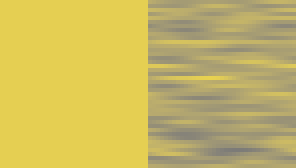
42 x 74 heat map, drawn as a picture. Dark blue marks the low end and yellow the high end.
It is made of 1 by 2 panels. Panel 1,1: very high, flat. Panel 1,2: high, streaked across.
